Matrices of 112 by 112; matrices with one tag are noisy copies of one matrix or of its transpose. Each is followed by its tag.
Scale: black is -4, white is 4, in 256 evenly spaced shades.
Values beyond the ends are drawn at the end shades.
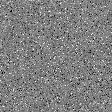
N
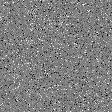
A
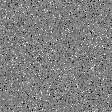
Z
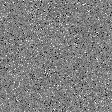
A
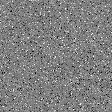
N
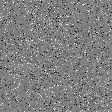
A
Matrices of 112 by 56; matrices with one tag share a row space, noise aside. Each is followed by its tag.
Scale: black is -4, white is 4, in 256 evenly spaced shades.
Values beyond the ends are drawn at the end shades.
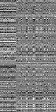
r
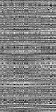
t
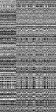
r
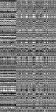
r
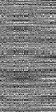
t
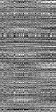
t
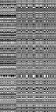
r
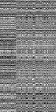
r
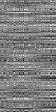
t
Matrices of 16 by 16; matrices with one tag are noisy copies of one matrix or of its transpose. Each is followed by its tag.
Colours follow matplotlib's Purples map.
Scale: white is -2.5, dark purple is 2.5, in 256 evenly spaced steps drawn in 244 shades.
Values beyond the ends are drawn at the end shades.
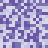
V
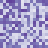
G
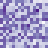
V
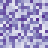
V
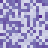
G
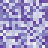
G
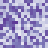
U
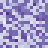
U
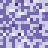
V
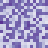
V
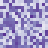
U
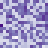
U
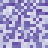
V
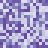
G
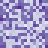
G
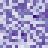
U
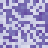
U
